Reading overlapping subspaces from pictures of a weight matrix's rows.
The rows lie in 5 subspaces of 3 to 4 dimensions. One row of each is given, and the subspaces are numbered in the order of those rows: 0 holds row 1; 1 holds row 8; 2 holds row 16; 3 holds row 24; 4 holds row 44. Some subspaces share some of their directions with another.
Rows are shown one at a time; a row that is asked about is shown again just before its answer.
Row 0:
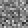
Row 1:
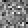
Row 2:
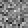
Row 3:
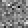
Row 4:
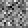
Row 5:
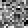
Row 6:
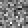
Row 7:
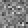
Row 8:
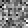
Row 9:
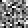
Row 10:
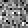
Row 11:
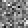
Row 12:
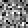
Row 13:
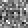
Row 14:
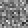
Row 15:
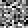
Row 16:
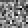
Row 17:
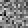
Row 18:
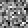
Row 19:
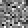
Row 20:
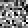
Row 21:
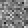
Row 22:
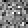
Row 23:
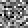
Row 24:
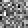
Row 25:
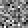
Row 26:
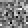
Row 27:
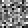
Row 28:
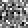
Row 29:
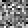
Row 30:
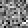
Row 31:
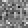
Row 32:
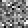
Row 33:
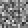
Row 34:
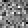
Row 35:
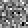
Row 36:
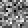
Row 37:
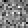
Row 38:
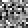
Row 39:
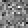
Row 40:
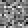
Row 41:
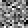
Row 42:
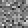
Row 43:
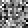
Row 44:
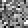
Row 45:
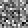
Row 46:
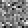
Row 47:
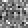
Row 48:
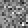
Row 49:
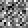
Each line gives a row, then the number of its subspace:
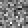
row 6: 2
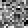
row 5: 4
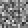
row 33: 2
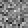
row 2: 2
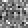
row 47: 0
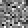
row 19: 4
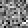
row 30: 4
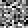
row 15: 3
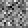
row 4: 4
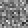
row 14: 4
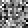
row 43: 1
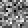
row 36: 2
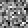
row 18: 4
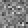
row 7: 0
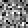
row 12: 4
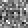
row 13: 0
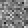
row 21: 4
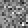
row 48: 0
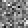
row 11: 1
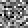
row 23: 3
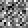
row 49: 4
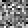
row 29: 1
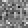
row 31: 0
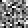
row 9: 4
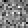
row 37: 4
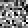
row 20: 2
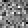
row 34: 3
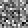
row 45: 2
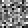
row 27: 1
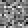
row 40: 3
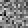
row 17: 3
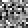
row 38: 1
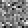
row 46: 2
